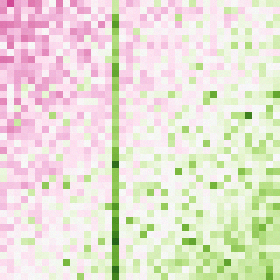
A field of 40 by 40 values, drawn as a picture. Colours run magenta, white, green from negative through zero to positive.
Overall the values sit about 50% of the way up the scale. The halves do not mirror each other. Column 17 stands out from the rest. The field climbs toward the bottom right.
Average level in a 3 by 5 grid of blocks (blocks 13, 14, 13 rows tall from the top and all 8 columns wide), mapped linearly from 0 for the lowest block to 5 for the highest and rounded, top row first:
0 1 2 2 3
1 2 3 3 4
2 3 4 4 5
